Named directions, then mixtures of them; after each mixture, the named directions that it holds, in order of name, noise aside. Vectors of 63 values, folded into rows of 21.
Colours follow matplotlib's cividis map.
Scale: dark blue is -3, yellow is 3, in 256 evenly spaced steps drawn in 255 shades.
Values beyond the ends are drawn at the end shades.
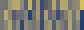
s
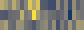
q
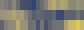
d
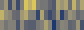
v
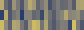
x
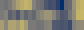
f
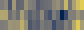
d, f, v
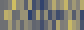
d, s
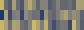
x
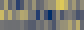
d, f, v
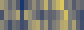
f, x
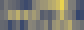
f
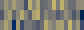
f, q, s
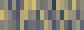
v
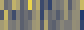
q, s, x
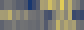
d, f, q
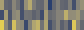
x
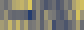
f, s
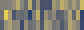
s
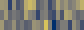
v, x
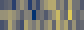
q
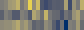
f, q, s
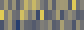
v, x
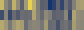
f, q, x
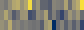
f, s, v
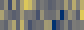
f, v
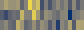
q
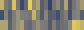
d, q, x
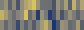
v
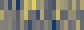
v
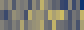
d, s, v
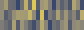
s, v
